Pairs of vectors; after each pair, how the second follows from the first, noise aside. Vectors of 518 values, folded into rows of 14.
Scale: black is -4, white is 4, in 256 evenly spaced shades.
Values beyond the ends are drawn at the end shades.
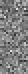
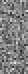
shuffled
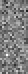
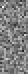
shuffled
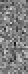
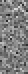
shuffled
